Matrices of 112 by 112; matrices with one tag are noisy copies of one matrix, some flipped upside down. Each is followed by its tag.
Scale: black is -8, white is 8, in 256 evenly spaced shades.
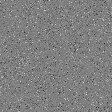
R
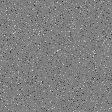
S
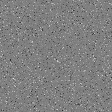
S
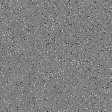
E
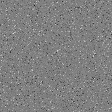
S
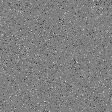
R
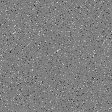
S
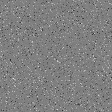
S
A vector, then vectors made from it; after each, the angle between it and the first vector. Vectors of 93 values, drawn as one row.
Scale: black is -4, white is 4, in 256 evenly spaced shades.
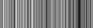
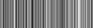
nearly opposite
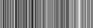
nearly opposite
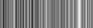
nearly opposite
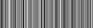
orthogonal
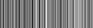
partly opposed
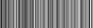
partly opposed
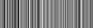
orthogonal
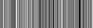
partly aligned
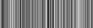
partly opposed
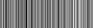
partly opposed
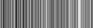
nearly opposite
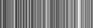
nearly opposite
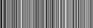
orthogonal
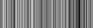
nearly parallel
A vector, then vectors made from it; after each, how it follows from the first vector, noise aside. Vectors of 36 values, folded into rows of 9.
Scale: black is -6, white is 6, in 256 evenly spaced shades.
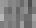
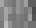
wrapped around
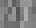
wrapped around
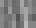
wrapped around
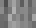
wrapped around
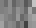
wrapped around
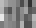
scaled up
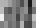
scaled up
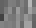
negated
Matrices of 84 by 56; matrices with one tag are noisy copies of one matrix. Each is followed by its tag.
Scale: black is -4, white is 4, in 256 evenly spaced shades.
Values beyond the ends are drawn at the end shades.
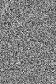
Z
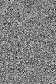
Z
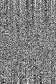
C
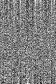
C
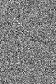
Z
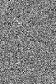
Z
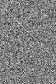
Z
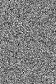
Z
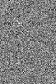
Z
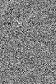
Z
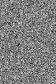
Z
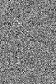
Z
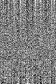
C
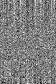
C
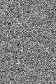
Z
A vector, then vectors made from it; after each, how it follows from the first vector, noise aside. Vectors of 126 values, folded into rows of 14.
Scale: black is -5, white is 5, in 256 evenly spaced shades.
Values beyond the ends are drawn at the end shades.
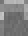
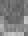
reversed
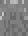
partly zeroed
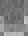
reversed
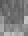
reversed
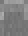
shrunk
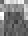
scaled up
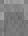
shrunk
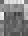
scaled up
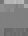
partly zeroed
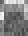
scaled up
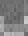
reversed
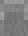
shrunk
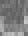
reversed
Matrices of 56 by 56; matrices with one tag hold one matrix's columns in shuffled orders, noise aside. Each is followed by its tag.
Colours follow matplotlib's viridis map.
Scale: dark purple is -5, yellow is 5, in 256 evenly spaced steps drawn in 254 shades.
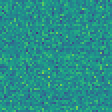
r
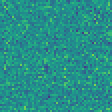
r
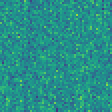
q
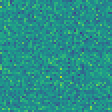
r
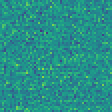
r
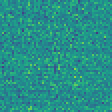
r
